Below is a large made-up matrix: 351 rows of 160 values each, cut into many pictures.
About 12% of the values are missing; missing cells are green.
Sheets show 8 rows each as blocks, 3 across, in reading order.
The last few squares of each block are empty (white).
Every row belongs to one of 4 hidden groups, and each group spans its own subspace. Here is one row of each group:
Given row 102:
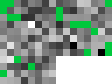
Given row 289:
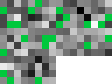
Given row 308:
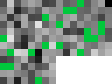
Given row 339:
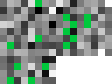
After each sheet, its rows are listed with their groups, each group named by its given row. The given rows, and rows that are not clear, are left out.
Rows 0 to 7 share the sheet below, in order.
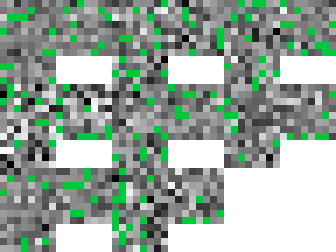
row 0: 102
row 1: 308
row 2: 339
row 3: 289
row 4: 289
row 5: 289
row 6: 102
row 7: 339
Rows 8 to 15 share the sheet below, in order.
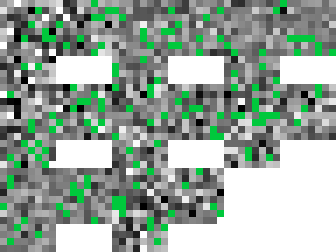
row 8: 339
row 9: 102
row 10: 339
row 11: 339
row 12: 102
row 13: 289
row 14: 308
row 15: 339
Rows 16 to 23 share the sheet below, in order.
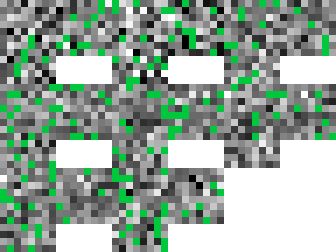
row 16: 339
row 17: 308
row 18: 339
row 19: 308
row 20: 289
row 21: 289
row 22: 289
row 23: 289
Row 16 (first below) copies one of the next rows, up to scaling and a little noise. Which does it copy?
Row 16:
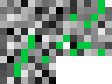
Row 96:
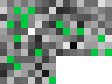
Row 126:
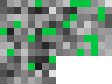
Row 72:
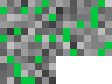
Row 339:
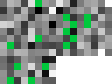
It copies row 72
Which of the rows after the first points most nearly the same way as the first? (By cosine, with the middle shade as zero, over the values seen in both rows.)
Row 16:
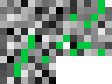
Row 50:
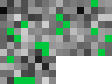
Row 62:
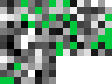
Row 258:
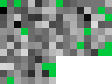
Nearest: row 62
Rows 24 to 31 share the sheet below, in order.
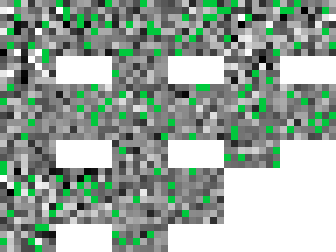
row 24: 339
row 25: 308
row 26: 289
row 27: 339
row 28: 102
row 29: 102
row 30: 339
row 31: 102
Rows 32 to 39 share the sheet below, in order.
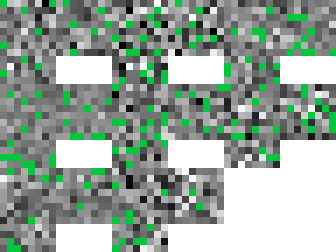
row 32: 102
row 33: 102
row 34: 339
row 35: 102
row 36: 289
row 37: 308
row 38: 289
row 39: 308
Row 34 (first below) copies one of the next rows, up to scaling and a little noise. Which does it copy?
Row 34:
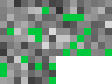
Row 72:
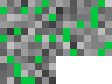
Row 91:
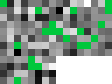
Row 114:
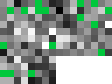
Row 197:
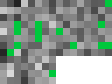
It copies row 114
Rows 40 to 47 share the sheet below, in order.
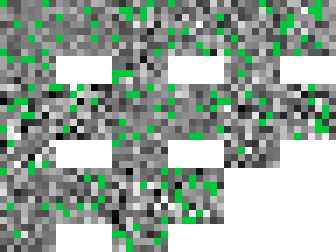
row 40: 308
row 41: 339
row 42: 308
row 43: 308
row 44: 102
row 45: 308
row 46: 308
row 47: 339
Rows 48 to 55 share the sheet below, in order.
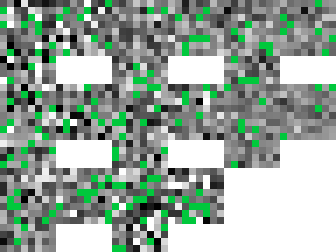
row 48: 102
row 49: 339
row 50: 289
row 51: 102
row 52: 289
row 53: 308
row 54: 102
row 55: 289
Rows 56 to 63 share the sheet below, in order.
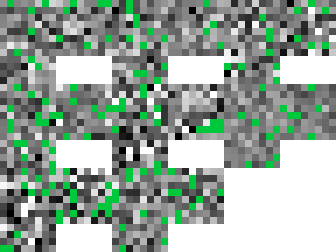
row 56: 339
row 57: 289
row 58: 102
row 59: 102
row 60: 102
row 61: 308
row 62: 308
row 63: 308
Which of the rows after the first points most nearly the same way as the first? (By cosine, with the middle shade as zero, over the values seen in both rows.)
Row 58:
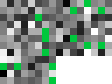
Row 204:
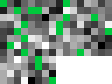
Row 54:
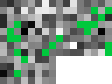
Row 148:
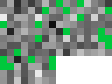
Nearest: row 54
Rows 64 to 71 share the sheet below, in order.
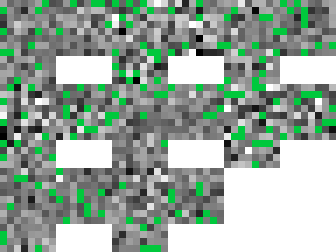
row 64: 308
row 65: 102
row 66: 102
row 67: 339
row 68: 289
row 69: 308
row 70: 339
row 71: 102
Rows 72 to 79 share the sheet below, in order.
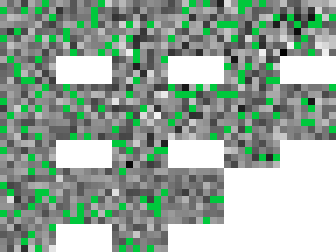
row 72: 339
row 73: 308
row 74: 339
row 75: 308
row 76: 308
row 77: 289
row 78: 339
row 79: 308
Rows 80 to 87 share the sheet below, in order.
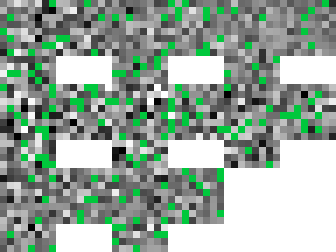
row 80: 102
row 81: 308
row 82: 308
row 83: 308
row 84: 102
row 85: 289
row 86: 339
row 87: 308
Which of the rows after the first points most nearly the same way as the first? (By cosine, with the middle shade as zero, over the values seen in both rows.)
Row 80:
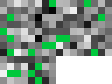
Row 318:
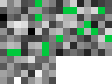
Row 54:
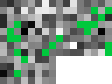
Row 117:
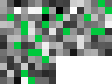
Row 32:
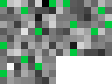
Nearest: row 32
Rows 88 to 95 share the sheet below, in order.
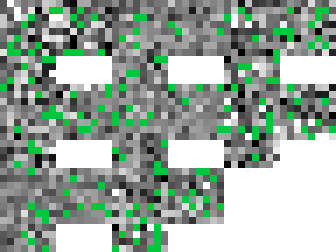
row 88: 308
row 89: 289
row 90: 102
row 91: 339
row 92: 339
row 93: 308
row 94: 339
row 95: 308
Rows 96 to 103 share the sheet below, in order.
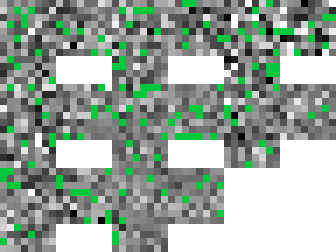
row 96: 339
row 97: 308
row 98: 102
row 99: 308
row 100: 102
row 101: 102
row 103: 339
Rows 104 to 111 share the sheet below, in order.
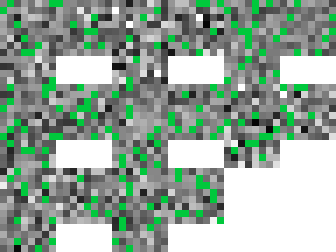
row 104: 289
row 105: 289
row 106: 102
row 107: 339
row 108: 289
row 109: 339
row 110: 308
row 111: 102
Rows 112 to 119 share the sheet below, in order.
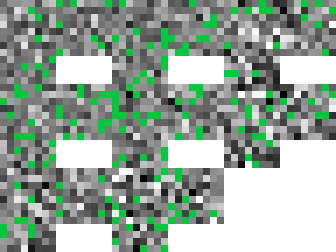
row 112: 308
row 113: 289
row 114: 339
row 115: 308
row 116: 308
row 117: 339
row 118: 339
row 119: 339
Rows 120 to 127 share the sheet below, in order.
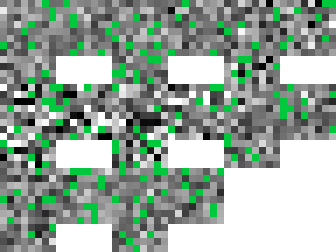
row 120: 289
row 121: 339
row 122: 102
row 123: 102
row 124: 289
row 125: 289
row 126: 339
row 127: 339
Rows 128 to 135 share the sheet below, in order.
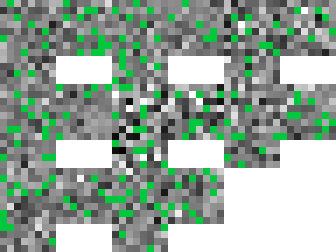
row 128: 339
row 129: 339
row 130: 308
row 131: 339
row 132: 289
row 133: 339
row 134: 289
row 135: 339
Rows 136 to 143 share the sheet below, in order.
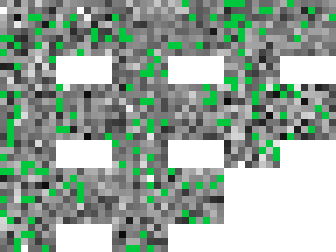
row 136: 289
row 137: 102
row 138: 289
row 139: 102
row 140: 308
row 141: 308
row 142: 339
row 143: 339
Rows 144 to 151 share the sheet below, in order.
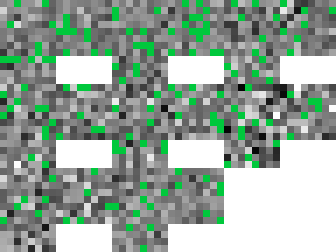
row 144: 289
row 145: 339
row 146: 339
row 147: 308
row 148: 102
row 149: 339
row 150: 102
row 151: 289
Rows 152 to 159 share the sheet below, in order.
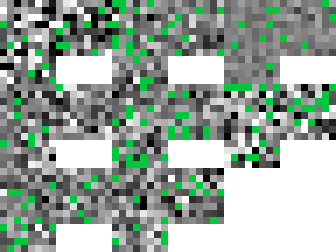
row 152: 289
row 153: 339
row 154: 289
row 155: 308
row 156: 289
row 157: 339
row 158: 308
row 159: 339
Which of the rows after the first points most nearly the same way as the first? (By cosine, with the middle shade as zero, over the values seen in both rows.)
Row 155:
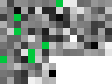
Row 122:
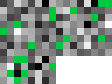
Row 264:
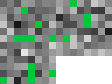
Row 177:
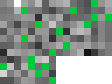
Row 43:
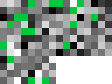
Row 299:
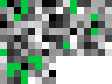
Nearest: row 299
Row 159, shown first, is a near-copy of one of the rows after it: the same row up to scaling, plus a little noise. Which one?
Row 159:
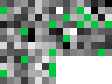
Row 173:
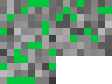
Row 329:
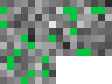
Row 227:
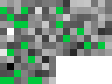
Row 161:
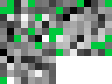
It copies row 329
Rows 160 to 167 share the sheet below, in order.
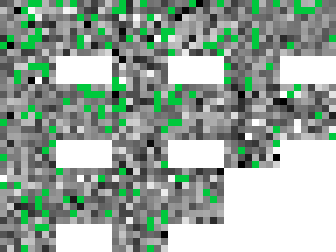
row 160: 102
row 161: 339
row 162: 339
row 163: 339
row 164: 289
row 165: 308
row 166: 289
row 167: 339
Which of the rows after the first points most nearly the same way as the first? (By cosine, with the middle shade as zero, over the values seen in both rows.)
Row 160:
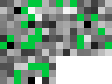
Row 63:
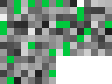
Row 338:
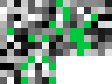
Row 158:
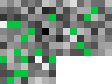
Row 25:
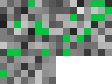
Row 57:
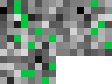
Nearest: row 338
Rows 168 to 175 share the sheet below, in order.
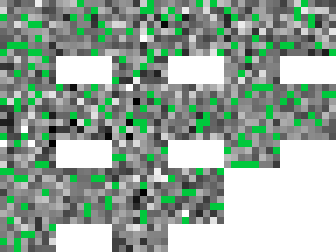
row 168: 289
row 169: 339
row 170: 308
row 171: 308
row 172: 339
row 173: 339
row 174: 308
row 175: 102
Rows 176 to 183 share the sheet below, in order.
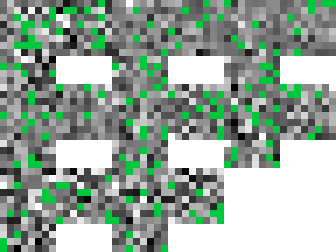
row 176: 308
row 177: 102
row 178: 308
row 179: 339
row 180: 308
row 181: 308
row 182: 308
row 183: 308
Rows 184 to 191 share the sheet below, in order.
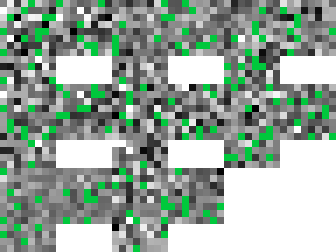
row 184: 289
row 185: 102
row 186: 289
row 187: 289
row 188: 339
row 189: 102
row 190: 289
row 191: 339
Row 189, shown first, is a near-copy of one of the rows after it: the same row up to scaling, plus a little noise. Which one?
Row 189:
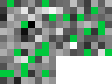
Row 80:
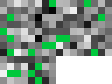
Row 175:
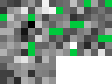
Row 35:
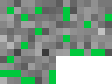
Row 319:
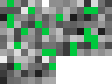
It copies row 175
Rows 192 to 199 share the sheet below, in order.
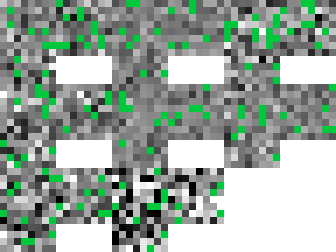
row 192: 339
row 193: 308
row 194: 308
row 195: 289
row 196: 289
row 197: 339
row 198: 102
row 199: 339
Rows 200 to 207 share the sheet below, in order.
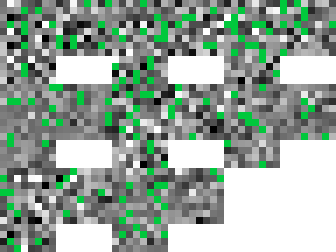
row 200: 339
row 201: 102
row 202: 308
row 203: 308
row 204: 339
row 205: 289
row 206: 339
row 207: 102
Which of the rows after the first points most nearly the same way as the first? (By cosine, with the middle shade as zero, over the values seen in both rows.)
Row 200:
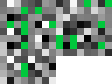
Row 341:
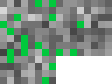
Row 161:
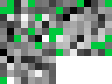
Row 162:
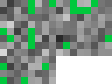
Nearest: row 162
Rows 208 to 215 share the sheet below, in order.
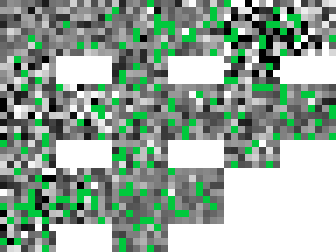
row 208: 102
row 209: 339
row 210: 339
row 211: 308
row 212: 289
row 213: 289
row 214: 308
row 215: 289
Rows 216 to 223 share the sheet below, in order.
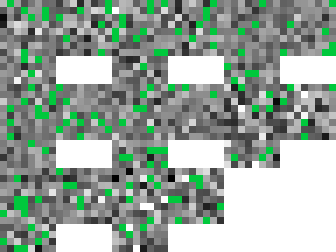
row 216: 308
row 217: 339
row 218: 102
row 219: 102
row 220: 339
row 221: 308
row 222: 102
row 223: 339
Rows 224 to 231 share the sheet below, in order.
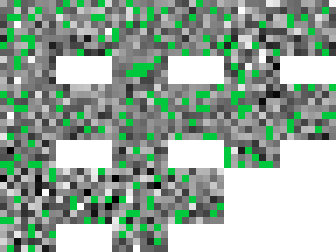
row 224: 308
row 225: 308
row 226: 308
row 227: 339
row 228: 102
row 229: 102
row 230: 339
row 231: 339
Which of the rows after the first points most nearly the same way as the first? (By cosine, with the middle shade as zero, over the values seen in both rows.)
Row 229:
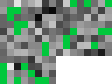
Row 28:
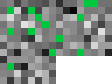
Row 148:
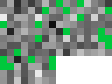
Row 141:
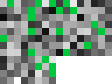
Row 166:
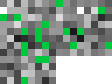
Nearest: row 141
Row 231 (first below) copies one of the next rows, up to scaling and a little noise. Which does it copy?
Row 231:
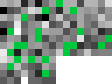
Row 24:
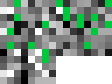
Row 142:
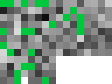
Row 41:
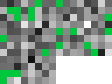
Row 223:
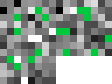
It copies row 142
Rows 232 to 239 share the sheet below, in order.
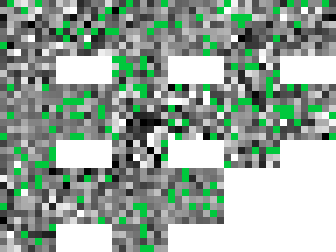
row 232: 102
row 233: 289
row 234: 289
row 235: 339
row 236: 289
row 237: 102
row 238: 339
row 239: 289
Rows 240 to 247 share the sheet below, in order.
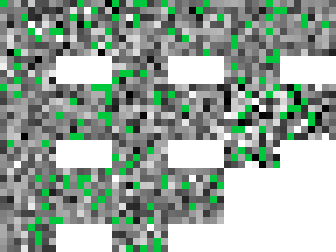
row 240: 102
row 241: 289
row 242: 102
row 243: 308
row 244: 308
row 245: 102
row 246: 339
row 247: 289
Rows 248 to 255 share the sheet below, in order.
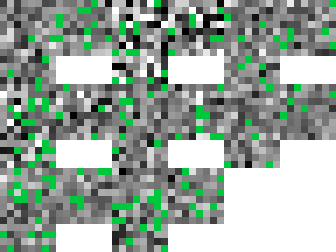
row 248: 308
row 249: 289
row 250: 102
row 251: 289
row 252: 102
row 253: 339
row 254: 289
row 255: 339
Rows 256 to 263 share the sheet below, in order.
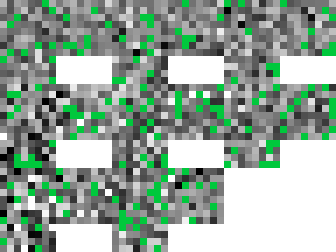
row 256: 308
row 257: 308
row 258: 289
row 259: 339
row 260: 289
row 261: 289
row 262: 339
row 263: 339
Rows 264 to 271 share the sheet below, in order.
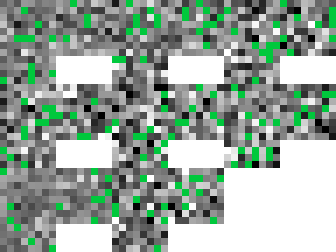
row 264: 308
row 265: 339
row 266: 102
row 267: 102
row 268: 308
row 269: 339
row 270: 289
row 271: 339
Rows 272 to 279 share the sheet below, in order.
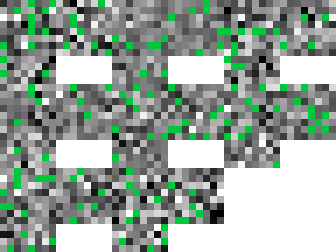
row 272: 308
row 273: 289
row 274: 289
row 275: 339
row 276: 339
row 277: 308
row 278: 289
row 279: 339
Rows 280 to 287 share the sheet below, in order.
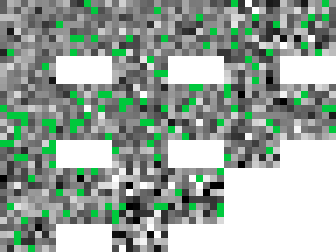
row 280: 339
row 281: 339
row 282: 102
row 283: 102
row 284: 102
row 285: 308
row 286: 289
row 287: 289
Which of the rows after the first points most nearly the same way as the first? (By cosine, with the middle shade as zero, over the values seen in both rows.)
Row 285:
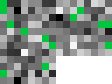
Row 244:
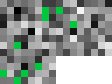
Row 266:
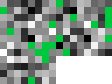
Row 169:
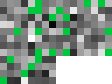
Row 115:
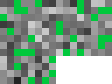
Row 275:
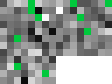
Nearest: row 115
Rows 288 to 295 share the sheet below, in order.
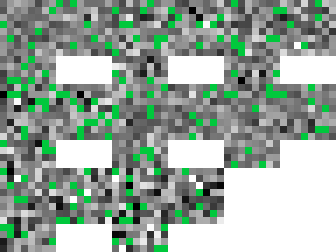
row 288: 289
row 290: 308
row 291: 289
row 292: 289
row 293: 102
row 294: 339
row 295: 289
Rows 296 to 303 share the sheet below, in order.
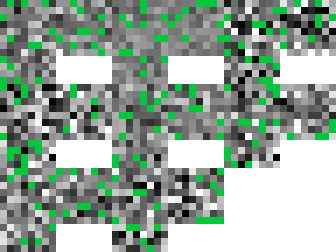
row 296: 308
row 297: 289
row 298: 308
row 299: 308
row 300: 289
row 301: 308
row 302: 339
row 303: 102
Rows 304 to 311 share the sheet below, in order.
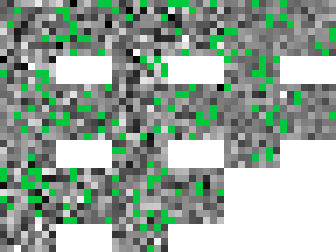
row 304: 339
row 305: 308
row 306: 289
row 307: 339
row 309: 339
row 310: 308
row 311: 289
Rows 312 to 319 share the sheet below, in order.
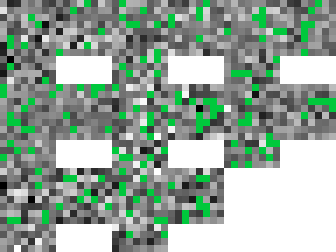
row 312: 339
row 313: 289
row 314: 308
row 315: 289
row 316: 102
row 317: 308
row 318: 308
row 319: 102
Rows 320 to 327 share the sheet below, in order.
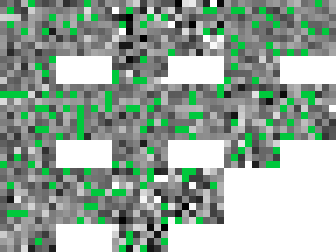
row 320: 102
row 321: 339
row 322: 308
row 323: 102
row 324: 339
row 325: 339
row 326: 339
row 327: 308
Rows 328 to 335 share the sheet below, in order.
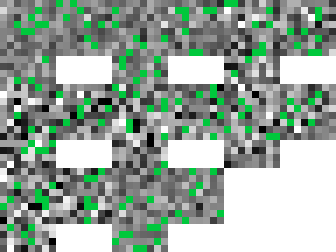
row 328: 289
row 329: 339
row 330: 289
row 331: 289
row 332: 308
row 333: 102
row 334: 339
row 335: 102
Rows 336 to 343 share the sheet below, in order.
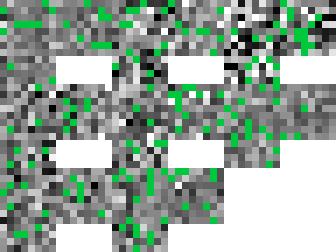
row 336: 308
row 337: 339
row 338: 289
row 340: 289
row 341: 289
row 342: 308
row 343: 339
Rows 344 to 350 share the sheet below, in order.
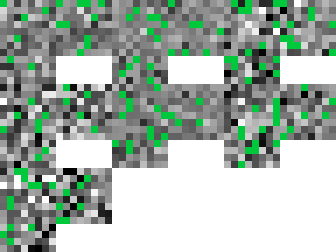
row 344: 289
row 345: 339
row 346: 339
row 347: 308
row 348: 339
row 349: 289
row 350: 308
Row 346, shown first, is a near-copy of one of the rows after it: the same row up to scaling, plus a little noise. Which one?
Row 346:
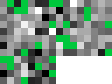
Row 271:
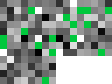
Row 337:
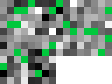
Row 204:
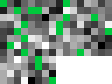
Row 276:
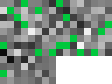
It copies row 337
